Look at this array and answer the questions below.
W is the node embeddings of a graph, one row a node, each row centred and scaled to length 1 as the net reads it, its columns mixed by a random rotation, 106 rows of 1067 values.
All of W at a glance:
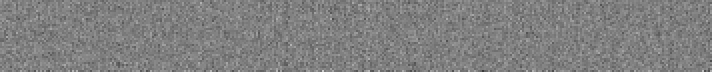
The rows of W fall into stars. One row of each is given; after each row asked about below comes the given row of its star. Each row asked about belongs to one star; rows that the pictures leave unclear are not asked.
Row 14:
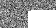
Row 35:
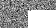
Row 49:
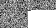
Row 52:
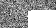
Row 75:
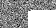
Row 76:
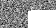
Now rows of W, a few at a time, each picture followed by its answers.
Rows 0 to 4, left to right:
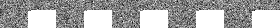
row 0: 49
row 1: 76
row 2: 14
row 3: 75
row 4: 52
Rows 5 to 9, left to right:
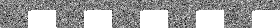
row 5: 52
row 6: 35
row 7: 14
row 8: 75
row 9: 76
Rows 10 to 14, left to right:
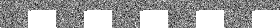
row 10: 35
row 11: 35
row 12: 35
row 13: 52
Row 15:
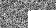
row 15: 35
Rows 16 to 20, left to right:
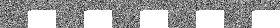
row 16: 76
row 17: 14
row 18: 52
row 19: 14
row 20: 76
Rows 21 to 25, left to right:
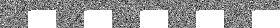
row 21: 49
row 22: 52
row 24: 14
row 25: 14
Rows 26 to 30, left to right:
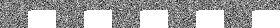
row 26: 75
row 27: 75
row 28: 75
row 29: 75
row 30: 52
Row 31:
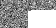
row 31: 76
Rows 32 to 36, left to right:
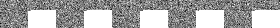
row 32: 49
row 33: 14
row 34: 52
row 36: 49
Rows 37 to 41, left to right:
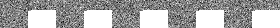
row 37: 14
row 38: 52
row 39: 49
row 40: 52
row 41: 14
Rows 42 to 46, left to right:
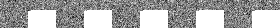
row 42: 75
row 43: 35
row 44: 52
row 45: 14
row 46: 49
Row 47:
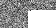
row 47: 35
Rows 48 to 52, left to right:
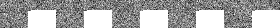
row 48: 49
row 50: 76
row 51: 49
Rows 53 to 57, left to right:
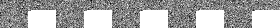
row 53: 49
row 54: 49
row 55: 49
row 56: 14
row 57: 75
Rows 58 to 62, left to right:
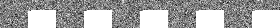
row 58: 35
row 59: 49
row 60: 49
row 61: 35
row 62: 14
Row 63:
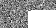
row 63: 52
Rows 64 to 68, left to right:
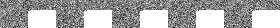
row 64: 14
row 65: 76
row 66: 76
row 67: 35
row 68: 76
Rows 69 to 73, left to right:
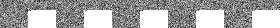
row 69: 49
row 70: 35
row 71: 52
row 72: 76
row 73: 14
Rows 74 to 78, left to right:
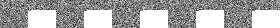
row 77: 52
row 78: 75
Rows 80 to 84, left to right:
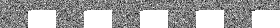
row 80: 14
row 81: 76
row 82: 49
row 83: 49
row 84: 49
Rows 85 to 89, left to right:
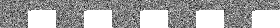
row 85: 35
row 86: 52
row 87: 14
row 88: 14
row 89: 75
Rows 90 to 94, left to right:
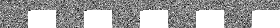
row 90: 75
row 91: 49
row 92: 52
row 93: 52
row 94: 76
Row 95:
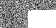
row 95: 76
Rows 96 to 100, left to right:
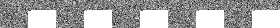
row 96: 52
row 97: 76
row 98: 52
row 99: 76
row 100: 35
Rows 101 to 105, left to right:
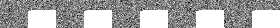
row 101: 76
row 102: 76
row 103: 75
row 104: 49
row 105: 14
